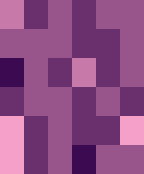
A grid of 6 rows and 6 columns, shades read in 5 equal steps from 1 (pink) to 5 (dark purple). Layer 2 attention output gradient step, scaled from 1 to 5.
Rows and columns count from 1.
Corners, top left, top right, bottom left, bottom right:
2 3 1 3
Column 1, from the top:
2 3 5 4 1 1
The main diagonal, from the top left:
2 3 4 4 4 3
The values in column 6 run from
1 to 4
